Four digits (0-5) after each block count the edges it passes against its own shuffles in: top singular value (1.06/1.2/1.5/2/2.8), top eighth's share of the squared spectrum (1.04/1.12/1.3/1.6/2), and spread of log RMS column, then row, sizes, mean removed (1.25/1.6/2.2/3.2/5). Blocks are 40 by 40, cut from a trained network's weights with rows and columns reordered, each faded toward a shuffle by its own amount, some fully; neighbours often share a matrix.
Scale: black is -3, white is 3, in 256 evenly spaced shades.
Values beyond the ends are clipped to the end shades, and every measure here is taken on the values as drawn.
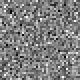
0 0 0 0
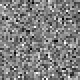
0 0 0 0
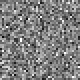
2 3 1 0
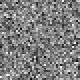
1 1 0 0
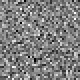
2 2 0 0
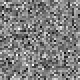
0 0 0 0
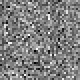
2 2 0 0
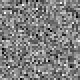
1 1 0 0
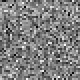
0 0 0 0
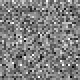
2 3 1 1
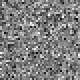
0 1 0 0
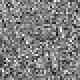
0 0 0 0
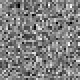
3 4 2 1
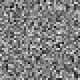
3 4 1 0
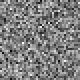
2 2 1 0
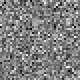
2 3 2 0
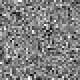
1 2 0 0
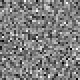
2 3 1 1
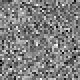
1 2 0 0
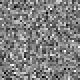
2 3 1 1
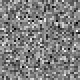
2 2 0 0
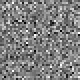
2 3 1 1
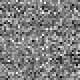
2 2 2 0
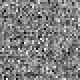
1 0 0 0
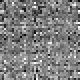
2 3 3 0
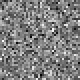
1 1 0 0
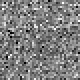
1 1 0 0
